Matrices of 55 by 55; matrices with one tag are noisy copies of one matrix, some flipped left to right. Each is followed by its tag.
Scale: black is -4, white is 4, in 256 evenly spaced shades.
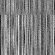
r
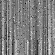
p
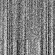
p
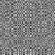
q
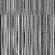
r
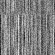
r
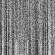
p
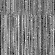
r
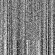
p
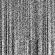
p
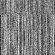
r
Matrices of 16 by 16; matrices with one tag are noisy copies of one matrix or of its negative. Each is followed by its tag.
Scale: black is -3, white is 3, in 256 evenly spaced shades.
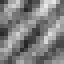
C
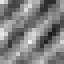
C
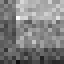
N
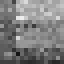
N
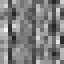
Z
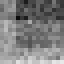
N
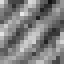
C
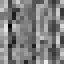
Z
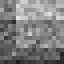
N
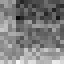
N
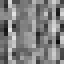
Z
